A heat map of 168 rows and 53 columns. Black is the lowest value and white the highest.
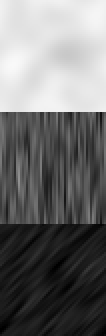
The table splits into 3 rows of 1 panel. Panel 1,1: very high, smooth, faint in contrast. Panel 2,1: low, streaked downward. Panel 3,1: very low, slanting up to the right, faint in contrast.
